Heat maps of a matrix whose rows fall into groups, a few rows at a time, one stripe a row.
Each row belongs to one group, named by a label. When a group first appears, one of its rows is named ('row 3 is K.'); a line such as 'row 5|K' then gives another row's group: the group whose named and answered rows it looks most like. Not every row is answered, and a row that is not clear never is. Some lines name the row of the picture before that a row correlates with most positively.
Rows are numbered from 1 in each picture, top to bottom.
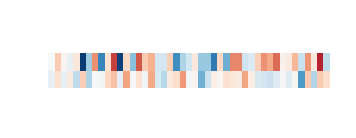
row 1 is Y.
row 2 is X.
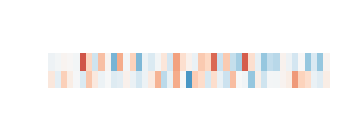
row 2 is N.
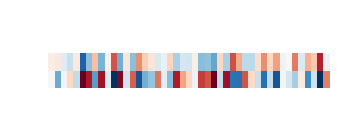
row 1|Y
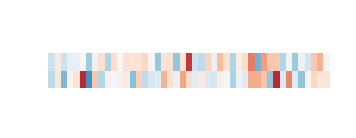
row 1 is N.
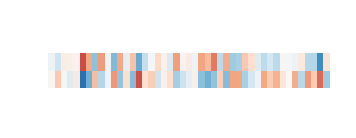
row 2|Y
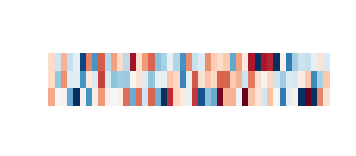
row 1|N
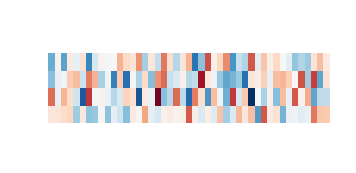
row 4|N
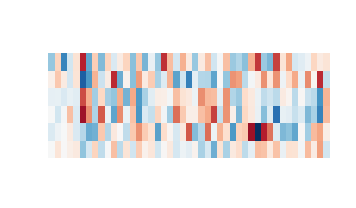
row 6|Y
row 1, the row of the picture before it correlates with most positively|1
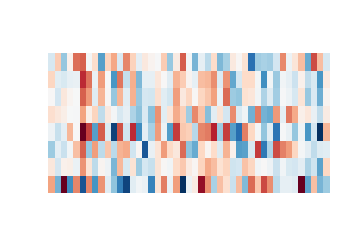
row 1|X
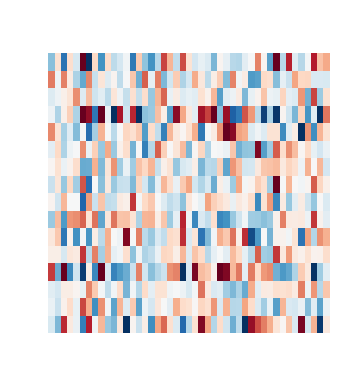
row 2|N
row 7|Y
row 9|N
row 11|X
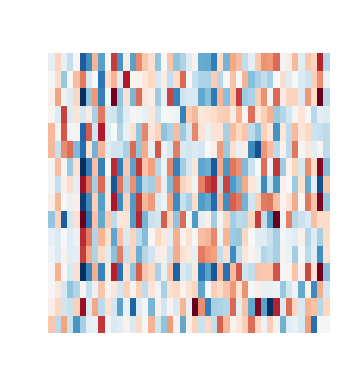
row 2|X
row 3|Y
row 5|N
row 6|N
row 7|Y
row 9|Y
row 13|Y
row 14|X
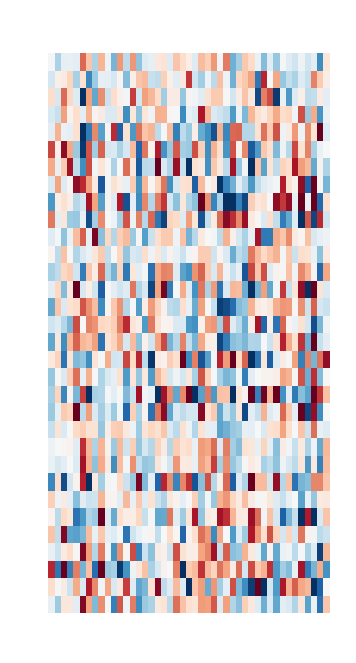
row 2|N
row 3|N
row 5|Y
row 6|N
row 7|N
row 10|X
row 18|X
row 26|X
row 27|X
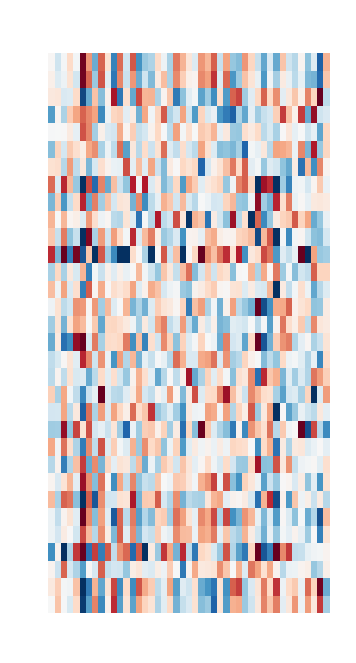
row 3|Y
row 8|N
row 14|N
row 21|N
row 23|N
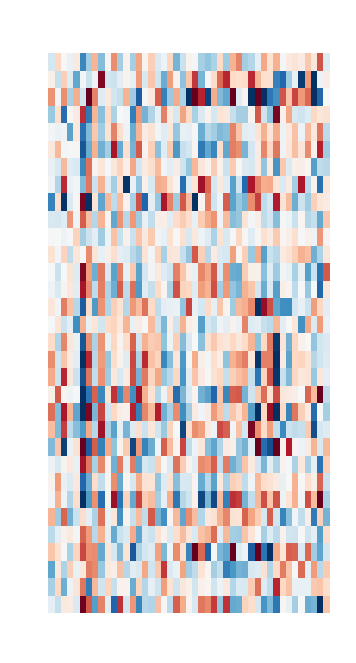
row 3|N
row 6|Y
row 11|Y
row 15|N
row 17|N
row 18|N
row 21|N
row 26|Y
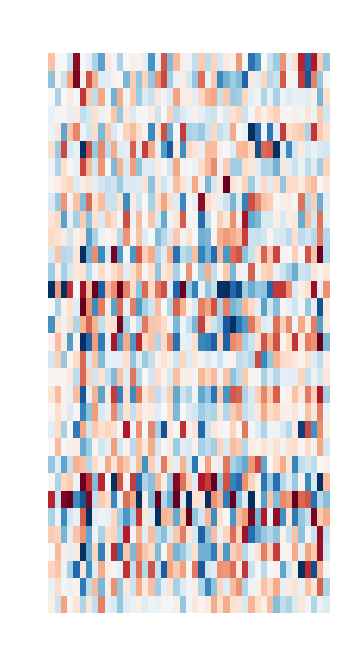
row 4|Y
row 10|X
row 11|X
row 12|Y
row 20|Y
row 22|X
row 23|Y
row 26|N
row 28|X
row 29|Y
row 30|X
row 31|Y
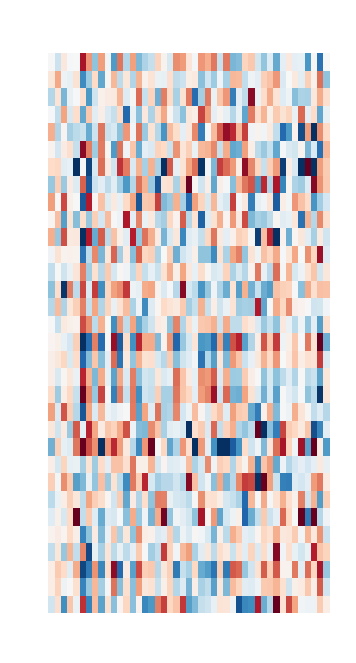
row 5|X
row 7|X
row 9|N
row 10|X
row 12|Y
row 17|Y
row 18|Y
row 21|N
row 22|N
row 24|N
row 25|N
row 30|Y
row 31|Y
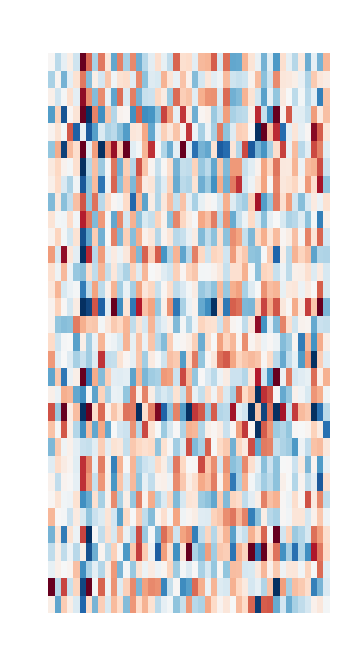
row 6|X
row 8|Y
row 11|Y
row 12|N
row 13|N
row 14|Y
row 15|Y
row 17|X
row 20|N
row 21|N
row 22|N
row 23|N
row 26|Y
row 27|X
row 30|Y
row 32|N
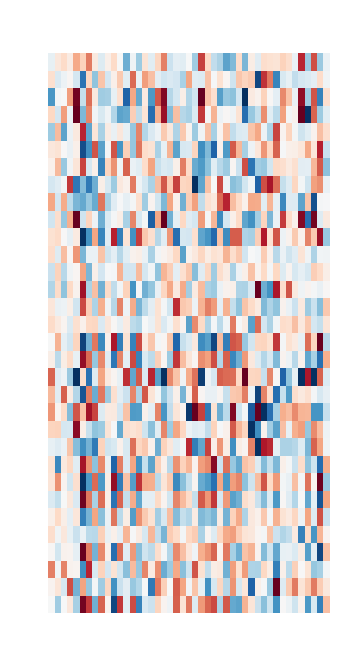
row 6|Y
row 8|N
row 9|X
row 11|Y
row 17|Y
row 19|X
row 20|N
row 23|N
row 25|Y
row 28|X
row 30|N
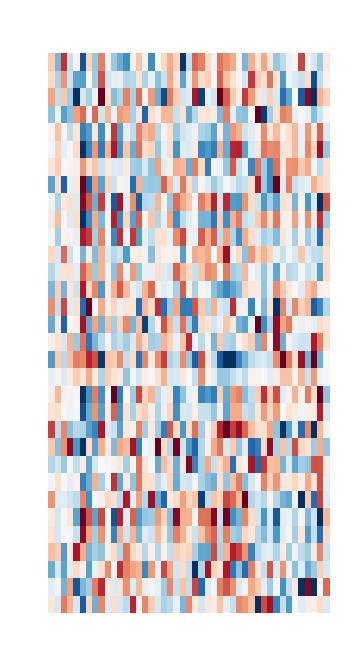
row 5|Y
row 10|Y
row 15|N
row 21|Y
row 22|X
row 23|N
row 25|Y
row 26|X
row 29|X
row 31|X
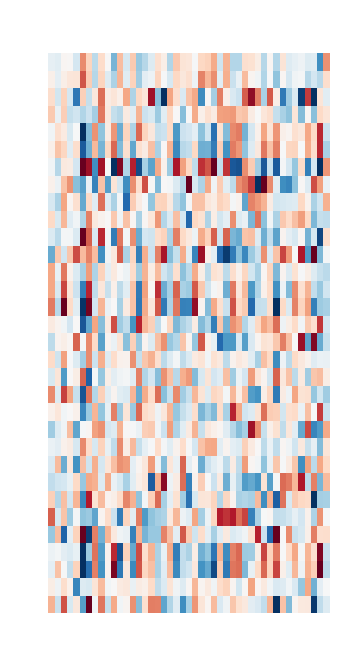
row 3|X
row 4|X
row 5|Y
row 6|Y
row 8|N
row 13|N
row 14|N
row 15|N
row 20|N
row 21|Y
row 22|X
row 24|X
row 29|Y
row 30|Y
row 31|X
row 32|N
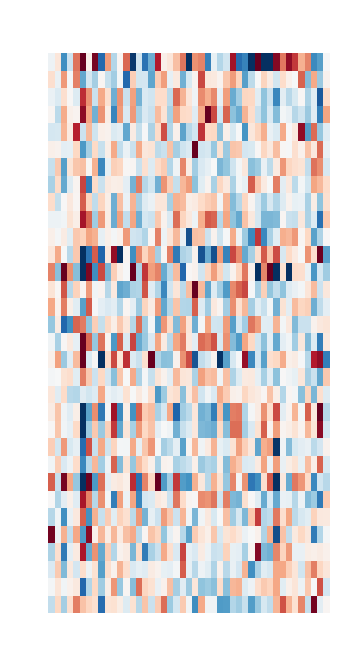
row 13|N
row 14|N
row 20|X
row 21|Y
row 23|N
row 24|Y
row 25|N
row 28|N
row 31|Y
